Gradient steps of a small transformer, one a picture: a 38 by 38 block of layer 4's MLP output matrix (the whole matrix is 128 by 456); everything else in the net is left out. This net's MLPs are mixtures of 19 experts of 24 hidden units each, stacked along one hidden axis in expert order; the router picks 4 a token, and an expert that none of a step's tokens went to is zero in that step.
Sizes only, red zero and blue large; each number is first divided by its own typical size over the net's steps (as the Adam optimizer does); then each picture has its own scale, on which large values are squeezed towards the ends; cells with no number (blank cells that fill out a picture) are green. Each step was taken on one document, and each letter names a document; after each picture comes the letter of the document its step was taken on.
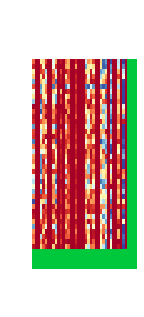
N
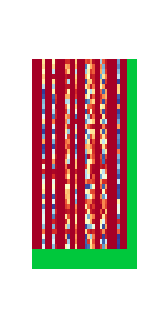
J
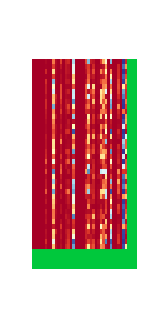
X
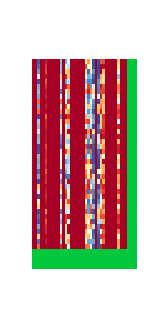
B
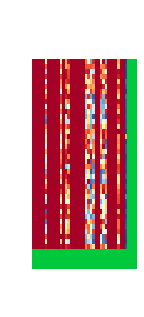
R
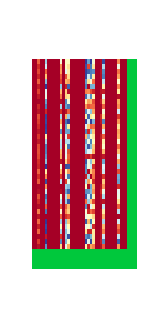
R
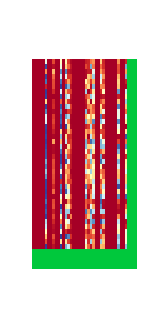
R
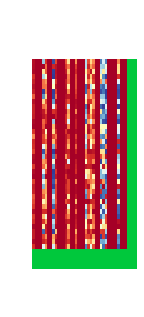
J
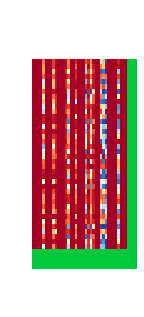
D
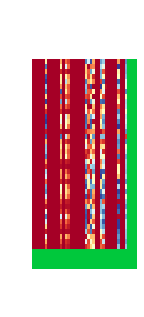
R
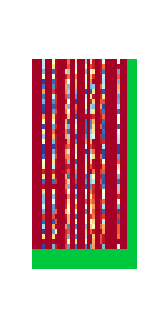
D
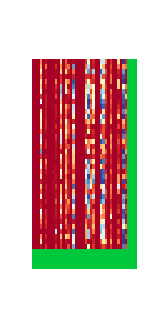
X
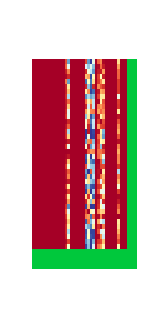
B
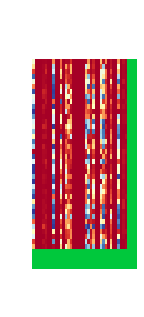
N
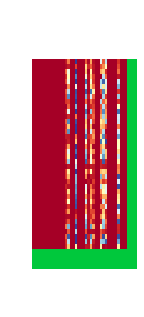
J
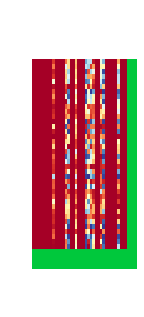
J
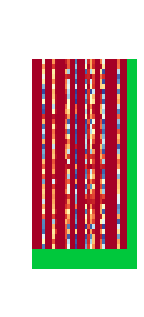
D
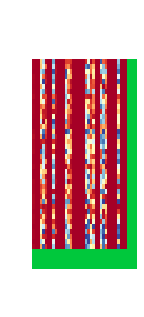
N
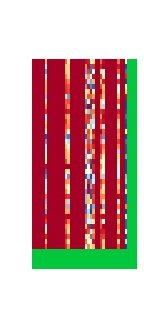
R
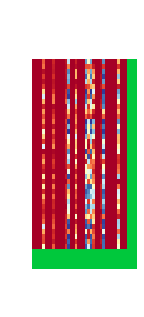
D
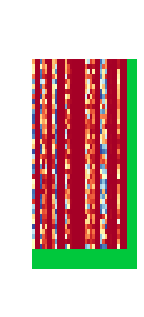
N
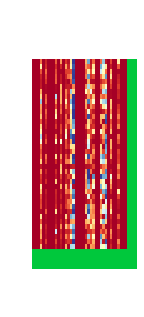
X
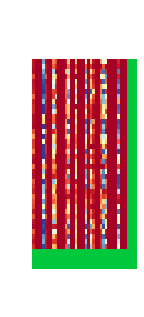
D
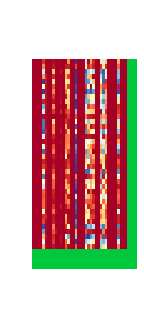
J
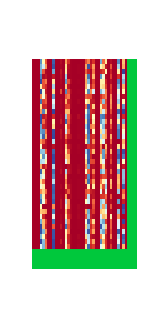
N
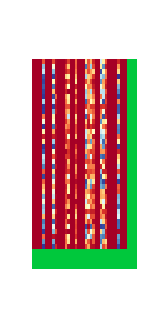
D
